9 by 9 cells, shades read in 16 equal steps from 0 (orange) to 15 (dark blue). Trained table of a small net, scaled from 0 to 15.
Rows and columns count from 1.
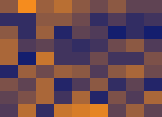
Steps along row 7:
up down up down down up down up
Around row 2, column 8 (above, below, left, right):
10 13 11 12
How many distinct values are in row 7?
7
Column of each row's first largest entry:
8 1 7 5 2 1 4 6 3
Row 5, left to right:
5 15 3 12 12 9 12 12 8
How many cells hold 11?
8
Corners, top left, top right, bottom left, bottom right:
7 10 11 10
